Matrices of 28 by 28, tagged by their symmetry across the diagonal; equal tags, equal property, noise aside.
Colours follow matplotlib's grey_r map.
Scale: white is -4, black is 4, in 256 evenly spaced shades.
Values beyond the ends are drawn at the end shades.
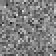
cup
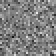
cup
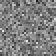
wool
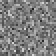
wool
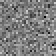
wool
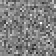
wool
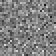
cup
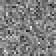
cup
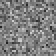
wool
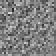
cup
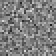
cup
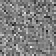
cup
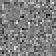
cup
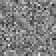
cup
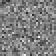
wool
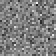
wool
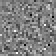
cup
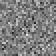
wool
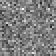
wool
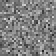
wool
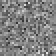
wool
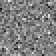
cup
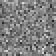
cup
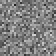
wool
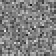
cup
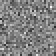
wool
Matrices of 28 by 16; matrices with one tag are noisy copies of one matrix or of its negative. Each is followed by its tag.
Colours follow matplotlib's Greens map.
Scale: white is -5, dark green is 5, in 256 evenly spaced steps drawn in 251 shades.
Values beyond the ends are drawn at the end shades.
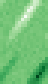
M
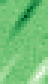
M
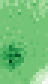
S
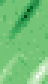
M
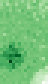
S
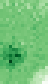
S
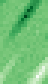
M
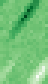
M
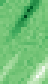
M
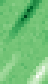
M
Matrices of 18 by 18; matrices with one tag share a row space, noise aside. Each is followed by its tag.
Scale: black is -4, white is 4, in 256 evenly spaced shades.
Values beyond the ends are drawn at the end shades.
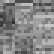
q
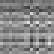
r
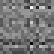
r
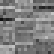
q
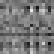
r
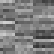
q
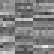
q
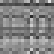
r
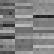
q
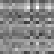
r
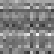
r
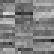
q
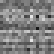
r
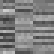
q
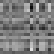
r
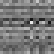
r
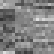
q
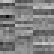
q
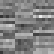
q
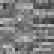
q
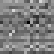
r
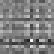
r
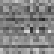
r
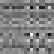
r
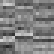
q
